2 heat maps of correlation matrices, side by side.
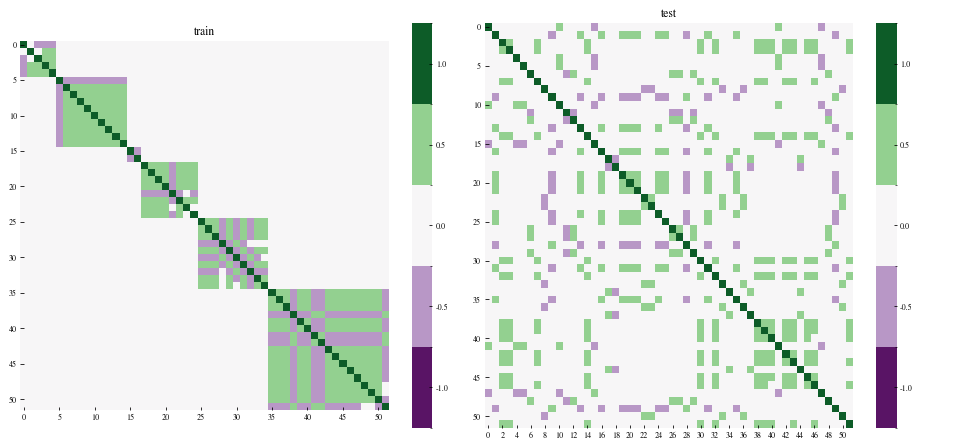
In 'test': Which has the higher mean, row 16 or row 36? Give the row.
16
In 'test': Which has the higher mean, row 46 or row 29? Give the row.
46
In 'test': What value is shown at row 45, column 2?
0.5
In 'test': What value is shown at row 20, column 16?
0.5
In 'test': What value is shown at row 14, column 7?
0.5
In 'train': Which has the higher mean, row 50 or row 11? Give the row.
50
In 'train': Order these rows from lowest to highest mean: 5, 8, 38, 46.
38, 5, 8, 46
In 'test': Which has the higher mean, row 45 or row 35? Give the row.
45
